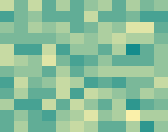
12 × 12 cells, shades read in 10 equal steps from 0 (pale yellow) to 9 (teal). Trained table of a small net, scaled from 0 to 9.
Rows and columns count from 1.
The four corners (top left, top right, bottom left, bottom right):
2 4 6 4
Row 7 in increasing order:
3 3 3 3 3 4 4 4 4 5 6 6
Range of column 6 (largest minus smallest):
5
